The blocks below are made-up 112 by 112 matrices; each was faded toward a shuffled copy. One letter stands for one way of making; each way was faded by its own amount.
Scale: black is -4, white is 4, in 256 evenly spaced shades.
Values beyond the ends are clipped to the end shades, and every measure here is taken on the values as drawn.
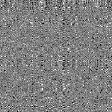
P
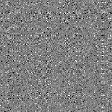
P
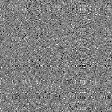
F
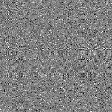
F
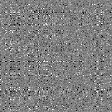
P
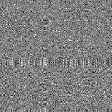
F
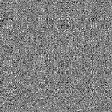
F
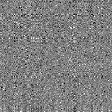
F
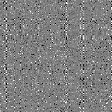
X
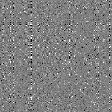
X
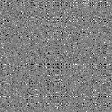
P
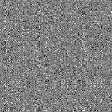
F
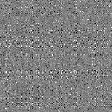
P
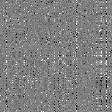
X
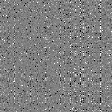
X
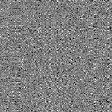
F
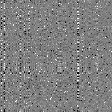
X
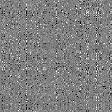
X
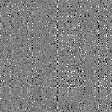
X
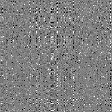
X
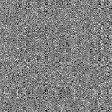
F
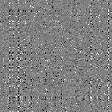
X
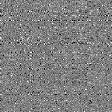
P
